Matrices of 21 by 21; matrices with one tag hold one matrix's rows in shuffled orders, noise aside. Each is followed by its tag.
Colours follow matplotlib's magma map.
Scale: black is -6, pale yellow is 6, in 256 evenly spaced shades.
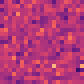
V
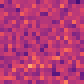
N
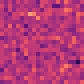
N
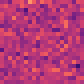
N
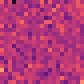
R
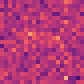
N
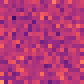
R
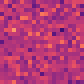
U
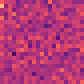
R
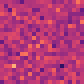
U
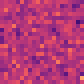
V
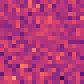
U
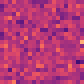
V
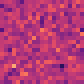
U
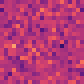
U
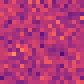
U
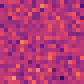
U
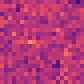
N
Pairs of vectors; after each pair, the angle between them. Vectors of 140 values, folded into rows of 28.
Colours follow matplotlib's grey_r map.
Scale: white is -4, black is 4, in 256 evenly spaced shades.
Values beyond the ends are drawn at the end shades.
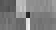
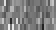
orthogonal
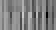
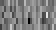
partly opposed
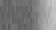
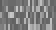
orthogonal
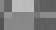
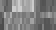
nearly parallel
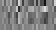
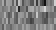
nearly parallel
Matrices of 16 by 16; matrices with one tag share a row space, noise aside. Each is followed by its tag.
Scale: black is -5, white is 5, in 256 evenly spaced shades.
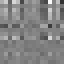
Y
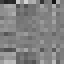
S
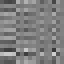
S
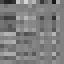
S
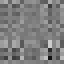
Y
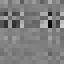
Y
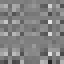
Y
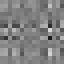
Y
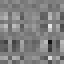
Y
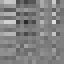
S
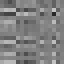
S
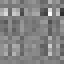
Y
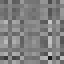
Y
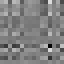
Y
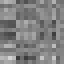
S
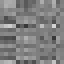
S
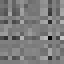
Y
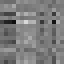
S
